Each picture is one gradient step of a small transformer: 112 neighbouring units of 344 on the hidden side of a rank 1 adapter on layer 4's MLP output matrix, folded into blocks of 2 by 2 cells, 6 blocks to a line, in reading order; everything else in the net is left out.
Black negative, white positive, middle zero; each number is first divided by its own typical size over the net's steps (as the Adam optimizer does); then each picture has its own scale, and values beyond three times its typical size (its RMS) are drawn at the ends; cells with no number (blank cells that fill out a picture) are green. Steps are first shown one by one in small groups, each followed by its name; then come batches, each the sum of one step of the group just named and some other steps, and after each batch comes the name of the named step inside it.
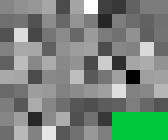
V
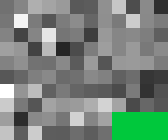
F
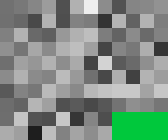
V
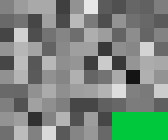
V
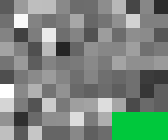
F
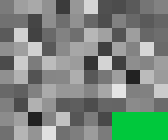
V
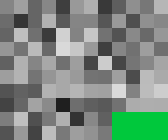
V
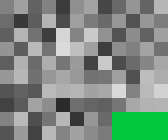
V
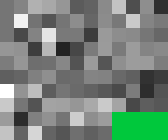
F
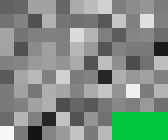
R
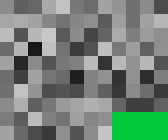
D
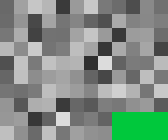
R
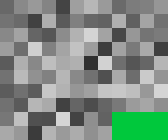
R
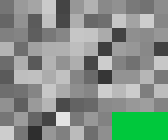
R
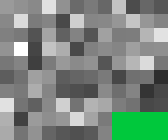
D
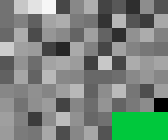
D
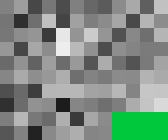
D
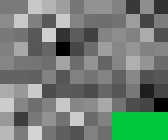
D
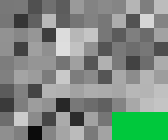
R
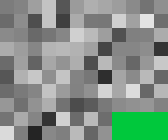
R
